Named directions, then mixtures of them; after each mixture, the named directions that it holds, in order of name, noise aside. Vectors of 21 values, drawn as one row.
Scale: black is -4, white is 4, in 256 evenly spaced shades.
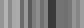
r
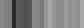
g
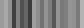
g, r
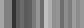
g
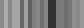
r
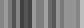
g, r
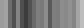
g, r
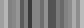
g, r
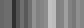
g, r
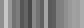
g, r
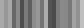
g, r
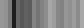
g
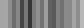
g, r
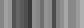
g, r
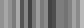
g, r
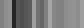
g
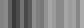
g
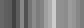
g, r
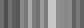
r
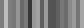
g, r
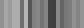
r
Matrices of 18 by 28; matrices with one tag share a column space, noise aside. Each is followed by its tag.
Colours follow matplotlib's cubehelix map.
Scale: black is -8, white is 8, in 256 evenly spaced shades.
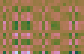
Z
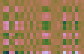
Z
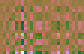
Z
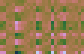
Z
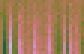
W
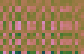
Z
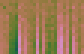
W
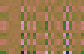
Z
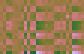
Z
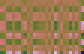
Z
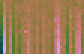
W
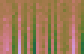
W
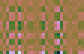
Z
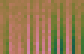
W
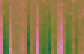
W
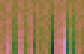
W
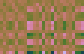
Z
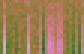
W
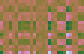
Z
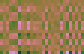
Z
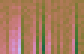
W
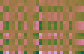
Z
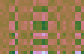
Z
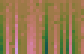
W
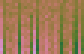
W
